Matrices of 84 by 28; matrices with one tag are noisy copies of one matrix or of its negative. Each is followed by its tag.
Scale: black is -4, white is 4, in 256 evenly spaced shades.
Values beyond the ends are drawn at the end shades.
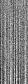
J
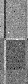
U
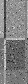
U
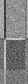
U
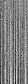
J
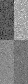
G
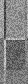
U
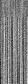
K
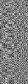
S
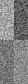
G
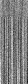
K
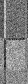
U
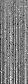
J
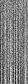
J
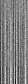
J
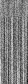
K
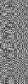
S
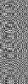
S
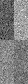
G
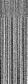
K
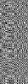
S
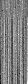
K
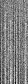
J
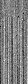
K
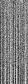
J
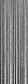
J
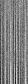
J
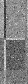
U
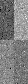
G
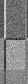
U
